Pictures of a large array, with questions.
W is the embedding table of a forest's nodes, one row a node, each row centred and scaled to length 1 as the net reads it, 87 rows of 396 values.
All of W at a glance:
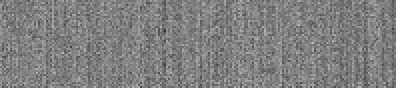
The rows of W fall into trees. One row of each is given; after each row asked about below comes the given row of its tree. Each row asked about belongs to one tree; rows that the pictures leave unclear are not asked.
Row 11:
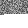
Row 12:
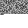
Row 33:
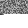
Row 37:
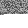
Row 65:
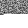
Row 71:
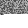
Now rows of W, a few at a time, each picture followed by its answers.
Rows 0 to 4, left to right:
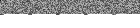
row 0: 65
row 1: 71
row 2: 11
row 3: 33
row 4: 65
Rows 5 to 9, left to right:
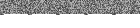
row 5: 33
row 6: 11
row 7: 71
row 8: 71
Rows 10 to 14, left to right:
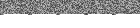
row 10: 33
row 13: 71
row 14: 65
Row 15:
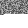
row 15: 65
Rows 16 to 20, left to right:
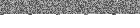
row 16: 11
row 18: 11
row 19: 65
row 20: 71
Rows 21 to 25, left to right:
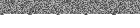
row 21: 12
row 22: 71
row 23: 12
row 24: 12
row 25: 71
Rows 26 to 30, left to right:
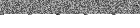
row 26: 11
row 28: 71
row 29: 33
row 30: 33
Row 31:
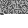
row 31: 71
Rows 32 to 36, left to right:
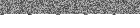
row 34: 71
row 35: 33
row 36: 12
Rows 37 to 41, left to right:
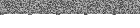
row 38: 65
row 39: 37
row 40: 33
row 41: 71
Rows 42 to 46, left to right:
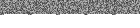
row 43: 37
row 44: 11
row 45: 12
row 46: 11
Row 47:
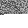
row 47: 37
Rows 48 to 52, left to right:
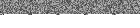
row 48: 11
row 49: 11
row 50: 12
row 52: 71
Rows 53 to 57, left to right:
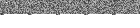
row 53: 71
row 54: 33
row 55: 11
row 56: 65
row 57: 11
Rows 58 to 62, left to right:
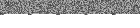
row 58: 37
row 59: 65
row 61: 12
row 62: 11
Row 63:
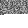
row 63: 37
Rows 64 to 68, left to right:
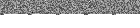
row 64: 71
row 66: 33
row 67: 37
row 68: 11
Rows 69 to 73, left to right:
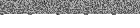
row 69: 71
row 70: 37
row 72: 71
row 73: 11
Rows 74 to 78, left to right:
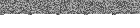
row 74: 65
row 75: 37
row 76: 12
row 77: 37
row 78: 37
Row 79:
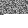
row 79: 33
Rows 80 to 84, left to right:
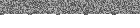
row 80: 71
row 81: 37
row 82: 11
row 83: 11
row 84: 37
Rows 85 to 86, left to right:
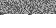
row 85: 37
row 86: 11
